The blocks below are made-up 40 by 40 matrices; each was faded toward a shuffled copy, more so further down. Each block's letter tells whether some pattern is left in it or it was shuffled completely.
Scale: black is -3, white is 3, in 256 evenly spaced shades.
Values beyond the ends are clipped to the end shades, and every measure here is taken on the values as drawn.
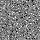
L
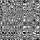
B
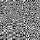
B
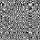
B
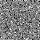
L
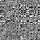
B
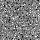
L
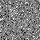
L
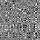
B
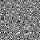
B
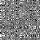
B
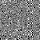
B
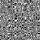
B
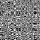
B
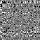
B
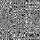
B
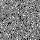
L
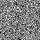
L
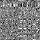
B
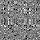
B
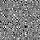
B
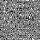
B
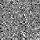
B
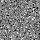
L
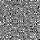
B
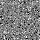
L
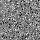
L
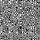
B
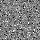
L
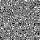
B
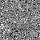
L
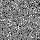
L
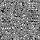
B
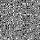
B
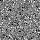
L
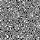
B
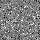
L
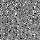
B
